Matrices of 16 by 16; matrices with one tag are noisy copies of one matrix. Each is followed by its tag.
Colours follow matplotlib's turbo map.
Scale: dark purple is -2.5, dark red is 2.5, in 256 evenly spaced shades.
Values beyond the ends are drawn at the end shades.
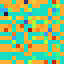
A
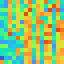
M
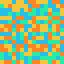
A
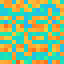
A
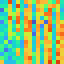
M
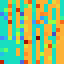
M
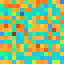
A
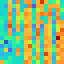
M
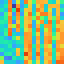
M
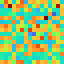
A
